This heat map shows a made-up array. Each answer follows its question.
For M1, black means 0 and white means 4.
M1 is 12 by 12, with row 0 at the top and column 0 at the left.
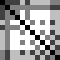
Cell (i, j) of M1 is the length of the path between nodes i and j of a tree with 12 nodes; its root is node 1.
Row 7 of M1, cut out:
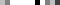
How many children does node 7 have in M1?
0
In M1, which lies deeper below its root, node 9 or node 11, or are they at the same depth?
node 9
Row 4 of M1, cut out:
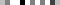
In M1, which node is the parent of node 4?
10
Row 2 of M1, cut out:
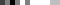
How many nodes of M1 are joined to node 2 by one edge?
1
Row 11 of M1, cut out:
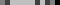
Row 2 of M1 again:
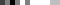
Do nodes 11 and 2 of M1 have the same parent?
no
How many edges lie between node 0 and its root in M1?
1
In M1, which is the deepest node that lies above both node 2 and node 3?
0
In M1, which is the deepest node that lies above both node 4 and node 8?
10
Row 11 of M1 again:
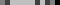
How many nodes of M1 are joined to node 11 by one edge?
3
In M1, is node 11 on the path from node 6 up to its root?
no
